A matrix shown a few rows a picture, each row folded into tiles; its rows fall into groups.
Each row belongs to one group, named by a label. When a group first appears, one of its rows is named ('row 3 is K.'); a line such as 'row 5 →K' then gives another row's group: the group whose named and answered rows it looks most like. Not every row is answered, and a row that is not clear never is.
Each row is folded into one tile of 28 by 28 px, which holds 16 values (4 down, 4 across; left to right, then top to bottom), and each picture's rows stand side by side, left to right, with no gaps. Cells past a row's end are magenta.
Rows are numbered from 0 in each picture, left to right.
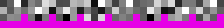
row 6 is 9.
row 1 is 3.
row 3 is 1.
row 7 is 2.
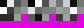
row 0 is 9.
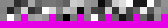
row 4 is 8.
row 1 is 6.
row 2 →3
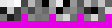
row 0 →8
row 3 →6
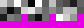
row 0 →6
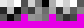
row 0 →8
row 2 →8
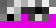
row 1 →6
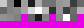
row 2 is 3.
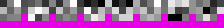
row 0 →2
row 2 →2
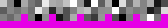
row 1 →3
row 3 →9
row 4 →9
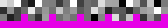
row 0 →8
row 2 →2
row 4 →1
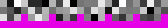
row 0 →1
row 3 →3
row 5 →9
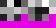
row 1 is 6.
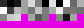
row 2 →9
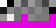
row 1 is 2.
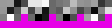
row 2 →3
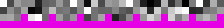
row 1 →6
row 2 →1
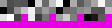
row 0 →6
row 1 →9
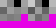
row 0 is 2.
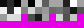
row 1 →9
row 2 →1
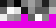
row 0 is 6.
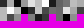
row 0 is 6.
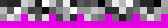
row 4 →8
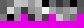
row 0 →3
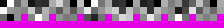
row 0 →9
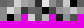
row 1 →1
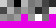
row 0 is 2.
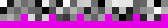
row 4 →8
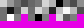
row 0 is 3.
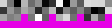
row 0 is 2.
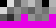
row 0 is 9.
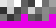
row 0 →8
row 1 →9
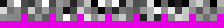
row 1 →2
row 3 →1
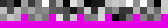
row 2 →1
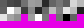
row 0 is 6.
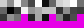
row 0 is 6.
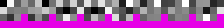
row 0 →9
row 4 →1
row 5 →2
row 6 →2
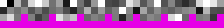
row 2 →1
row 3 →2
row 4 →3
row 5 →2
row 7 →8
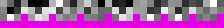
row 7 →2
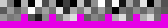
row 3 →2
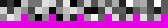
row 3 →6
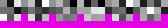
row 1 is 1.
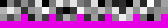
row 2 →6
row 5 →9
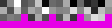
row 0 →2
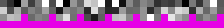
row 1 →2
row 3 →8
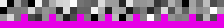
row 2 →8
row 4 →1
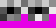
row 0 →6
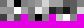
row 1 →3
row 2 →6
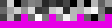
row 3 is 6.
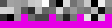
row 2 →9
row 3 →1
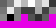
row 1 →8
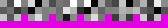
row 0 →1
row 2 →3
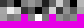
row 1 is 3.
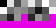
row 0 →9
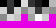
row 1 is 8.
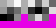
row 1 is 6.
